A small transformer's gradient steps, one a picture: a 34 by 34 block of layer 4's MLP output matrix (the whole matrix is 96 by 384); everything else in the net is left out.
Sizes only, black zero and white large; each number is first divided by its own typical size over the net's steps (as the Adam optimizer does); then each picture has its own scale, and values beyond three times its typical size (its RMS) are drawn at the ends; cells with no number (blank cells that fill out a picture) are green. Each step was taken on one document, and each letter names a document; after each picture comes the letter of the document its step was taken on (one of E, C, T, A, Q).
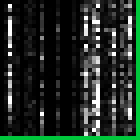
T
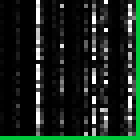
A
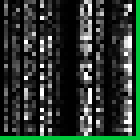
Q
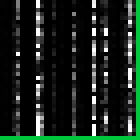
A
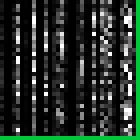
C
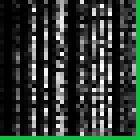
C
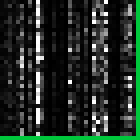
A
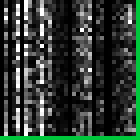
Q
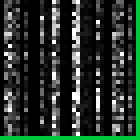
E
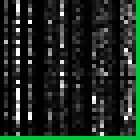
A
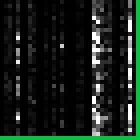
A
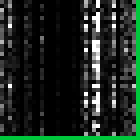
T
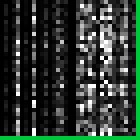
C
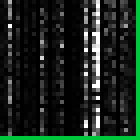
T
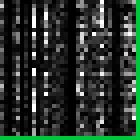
C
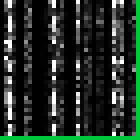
E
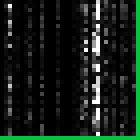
T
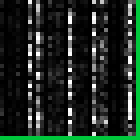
A
